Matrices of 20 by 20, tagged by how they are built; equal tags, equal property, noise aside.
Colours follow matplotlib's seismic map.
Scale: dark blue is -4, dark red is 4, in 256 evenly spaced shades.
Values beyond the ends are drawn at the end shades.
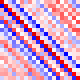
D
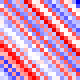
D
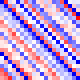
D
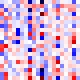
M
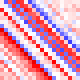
D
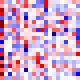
M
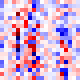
M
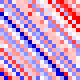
D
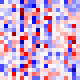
M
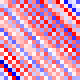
D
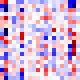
M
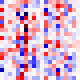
M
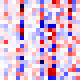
M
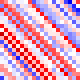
D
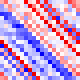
D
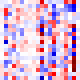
M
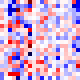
M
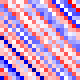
D
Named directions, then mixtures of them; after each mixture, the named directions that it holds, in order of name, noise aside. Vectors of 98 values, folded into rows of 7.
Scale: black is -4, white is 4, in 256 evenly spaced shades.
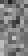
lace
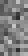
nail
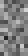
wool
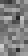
lace, nail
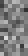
wool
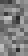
lace, nail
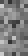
lace, nail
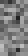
lace, nail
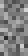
wool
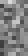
lace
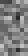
lace, nail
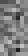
lace, nail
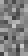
nail, wool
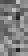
lace, nail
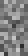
nail, wool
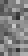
nail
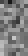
lace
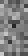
lace, nail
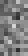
nail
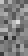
lace, wool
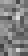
lace, nail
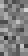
wool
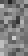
lace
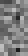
lace, nail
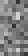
nail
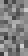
nail, wool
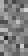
wool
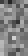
lace
